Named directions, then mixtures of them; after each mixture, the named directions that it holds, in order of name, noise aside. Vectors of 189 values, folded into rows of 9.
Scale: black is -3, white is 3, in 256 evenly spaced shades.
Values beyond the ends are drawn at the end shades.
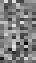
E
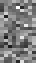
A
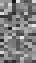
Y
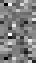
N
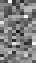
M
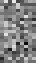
E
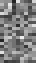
Y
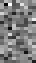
N, Y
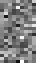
A, Y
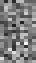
E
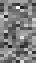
A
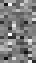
N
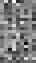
E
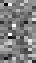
N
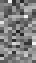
M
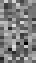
E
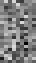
E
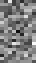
M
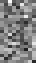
M, N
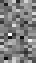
N, Y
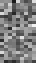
Y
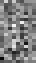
E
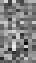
E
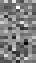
A, E
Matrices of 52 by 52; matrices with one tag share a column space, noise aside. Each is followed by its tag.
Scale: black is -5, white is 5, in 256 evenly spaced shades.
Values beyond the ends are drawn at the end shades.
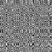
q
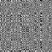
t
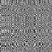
q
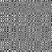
t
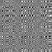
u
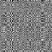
t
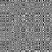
t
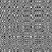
u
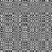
t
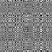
t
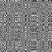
t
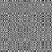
t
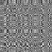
q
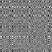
u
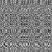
q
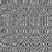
q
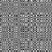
t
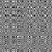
u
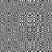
t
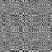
t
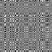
t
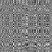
q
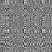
q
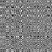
u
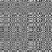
t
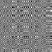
u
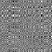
u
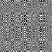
t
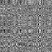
q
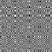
u
